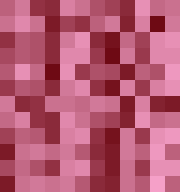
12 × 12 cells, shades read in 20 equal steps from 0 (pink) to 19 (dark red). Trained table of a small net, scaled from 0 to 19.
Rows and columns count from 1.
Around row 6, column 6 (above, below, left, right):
13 7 5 14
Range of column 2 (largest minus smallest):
13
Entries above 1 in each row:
12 12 12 12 11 12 12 12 11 11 12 11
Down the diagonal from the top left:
8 3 10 15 2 3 5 12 5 8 2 8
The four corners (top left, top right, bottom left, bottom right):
8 6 17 8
